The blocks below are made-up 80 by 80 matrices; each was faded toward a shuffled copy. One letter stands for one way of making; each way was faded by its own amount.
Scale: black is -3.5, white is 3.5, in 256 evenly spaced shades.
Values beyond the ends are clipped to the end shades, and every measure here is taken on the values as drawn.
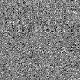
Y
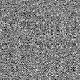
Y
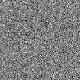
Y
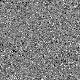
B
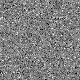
B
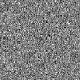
Y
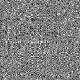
Y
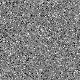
B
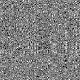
Y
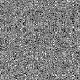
Y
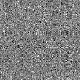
Y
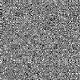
Y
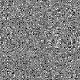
Y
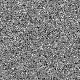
B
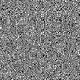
Y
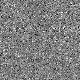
B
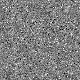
B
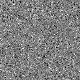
B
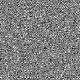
Y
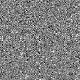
Y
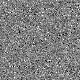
B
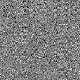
Y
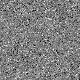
B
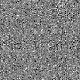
Y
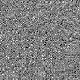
Y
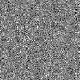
Y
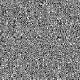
Y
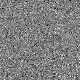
B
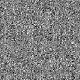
Y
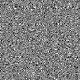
Y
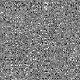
Y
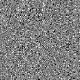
Y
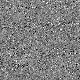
B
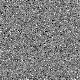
B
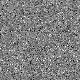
B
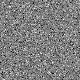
B
